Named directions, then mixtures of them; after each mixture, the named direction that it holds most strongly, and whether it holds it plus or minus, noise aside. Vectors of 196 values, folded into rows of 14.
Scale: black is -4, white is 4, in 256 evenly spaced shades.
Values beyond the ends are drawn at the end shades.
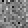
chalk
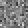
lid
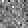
chalk, minus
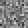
lid, minus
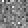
chalk, minus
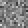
lid, plus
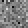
chalk, plus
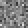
lid, plus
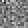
chalk, minus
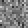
lid, minus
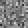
lid, minus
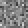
lid, plus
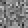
lid, minus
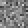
lid, plus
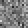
lid, minus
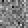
chalk, plus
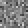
lid, plus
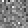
chalk, minus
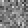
lid, plus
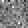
chalk, minus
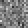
lid, minus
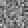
lid, plus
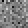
chalk, plus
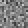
lid, plus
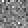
chalk, minus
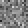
lid, plus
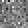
chalk, minus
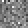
chalk, minus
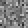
lid, minus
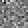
chalk, minus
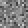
lid, plus
